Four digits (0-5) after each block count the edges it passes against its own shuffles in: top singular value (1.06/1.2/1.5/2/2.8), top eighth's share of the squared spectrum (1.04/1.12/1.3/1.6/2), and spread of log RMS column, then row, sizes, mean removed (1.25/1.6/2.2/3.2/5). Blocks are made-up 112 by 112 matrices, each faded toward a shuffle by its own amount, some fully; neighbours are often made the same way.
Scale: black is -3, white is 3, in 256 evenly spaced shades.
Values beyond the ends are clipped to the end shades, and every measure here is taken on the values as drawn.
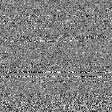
2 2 0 4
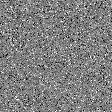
0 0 0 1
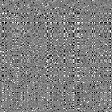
5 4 3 3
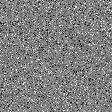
2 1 0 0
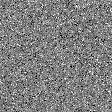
0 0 0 0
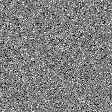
0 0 0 0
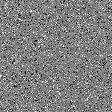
2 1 0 0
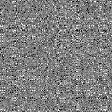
4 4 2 3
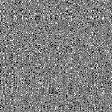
4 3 2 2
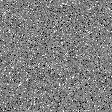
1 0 0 0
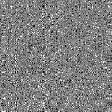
4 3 2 2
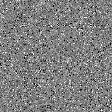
3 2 1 1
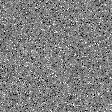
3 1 0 0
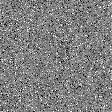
2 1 0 0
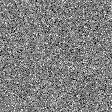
0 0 0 0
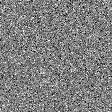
0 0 0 0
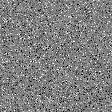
2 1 0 0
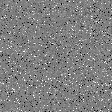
3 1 0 0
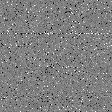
3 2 1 1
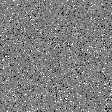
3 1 0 0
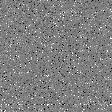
3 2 0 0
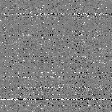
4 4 2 3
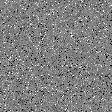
2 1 1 1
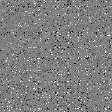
4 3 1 2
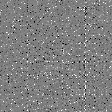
4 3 2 1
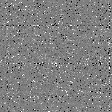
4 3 1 2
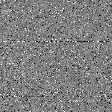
2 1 0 2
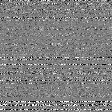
3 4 0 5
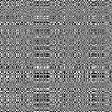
5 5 4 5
